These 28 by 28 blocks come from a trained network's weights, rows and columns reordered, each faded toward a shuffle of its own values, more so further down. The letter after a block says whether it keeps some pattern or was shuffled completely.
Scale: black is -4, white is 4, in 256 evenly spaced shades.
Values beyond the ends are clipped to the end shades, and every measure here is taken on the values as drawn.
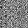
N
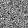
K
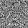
N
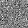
N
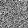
K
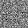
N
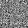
K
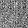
N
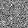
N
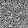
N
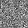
K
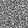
N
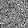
N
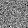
K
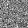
K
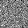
K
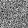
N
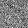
K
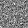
K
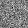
K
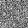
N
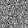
N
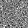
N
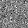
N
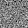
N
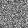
K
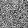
N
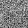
N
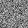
K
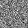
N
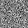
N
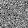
K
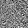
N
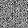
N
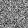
K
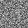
K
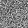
K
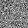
K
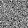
K
